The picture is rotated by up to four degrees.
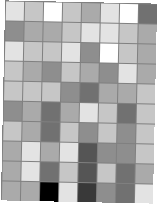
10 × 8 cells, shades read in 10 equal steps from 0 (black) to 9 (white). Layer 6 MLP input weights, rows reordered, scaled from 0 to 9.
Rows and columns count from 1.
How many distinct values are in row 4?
4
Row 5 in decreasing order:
7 7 7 7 6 6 5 4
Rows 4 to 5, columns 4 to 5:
7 6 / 5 4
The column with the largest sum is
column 4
